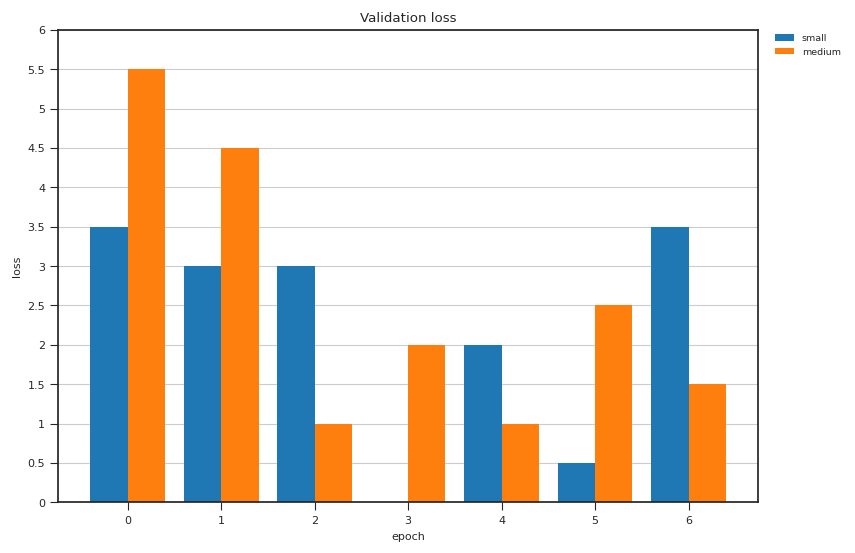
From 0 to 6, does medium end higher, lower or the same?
lower
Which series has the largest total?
medium
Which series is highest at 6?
small
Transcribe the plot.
Title: Validation loss
x-axis: epoch, ticks 0 1 2 3 4 5 6
y-axis: loss, ticks 0 0.5 1 1.5 2 2.5 3 3.5 4 4.5 5 5.5 6
Legend: small, medium
Values:
small: 3.5 3 3 0 2 0.5 3.5
medium: 5.5 4.5 1 2 1 2.5 1.5
